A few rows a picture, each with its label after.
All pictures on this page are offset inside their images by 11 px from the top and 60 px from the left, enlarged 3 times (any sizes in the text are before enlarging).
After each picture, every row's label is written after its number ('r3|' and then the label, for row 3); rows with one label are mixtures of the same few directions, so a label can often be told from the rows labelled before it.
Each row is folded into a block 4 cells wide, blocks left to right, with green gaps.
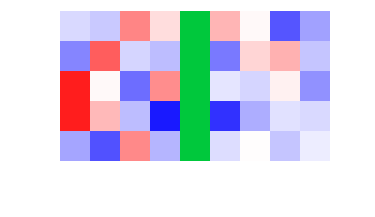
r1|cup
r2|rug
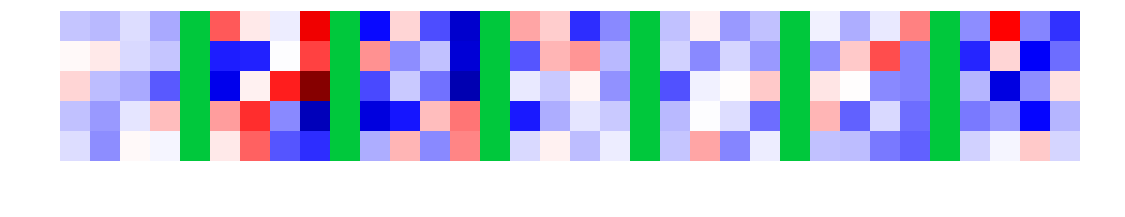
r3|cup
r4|cup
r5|cup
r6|rug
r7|cup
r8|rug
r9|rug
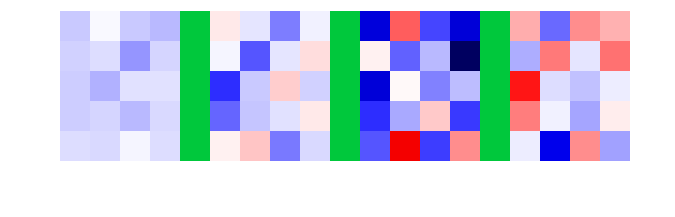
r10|rug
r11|cup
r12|cup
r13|cup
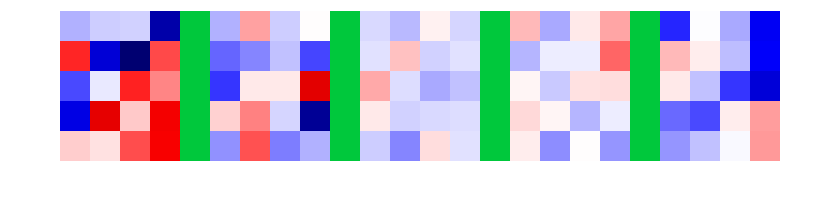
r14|rug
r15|cup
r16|cup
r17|cup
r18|cup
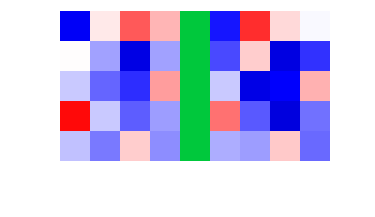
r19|rug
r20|rug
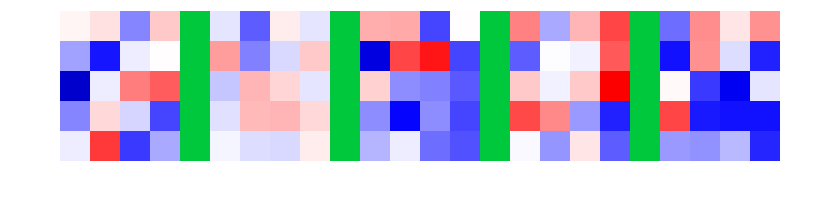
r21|cup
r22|rug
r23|rug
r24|cup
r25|rug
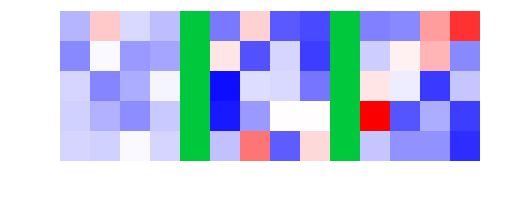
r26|rug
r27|cup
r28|rug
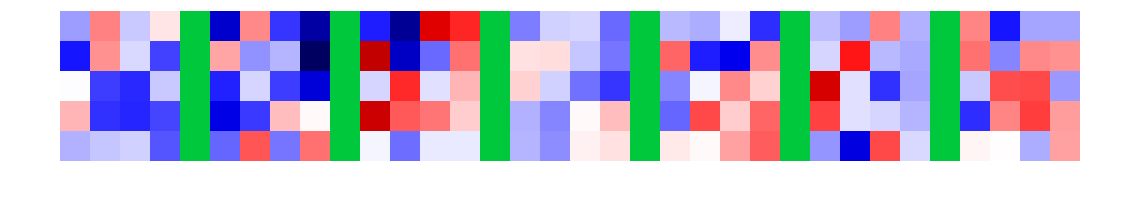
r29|rug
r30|cup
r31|rug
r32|cup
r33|rug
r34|cup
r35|rug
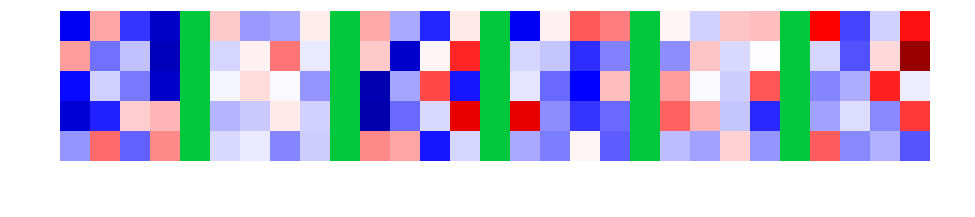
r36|cup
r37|rug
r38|cup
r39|rug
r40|cup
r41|cup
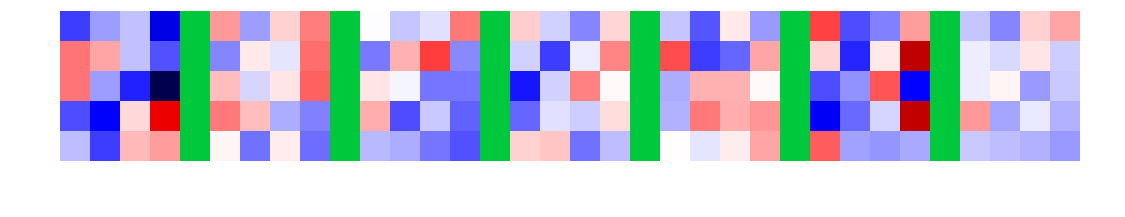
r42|cup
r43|cup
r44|rug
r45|cup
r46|rug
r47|cup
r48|rug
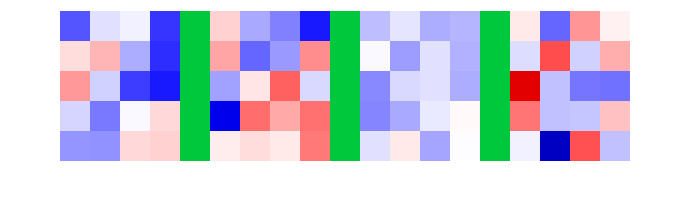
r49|cup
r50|rug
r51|cup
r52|cup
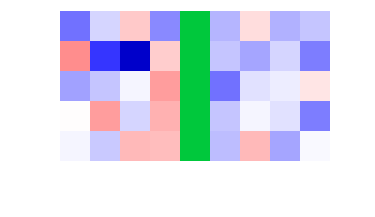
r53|rug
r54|cup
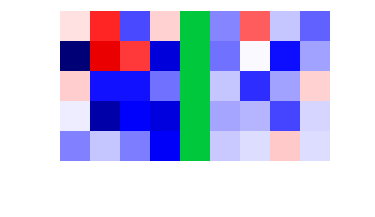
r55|rug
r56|rug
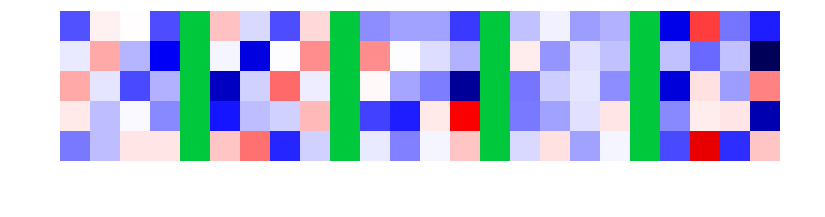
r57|cup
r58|cup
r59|cup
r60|cup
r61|cup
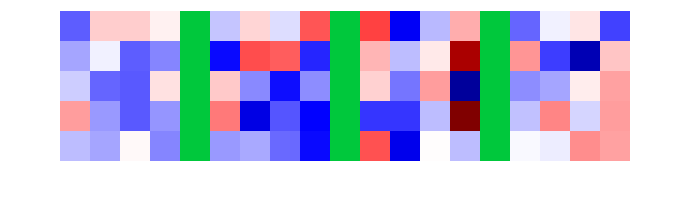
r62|rug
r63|rug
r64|cup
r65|rug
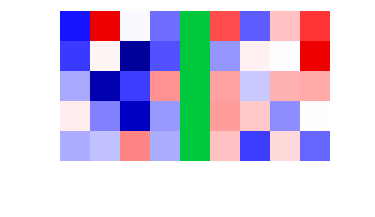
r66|rug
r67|cup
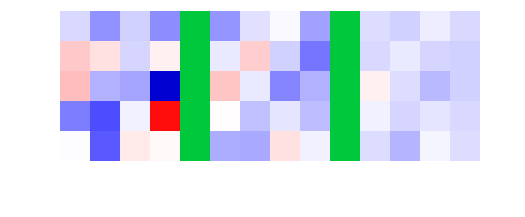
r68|cup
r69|cup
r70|cup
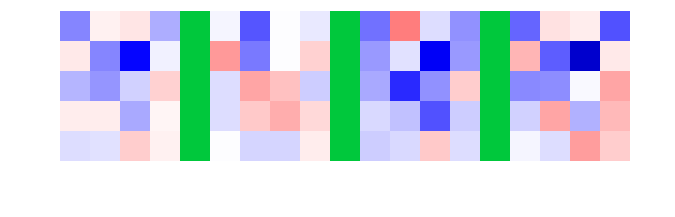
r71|rug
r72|rug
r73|rug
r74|rug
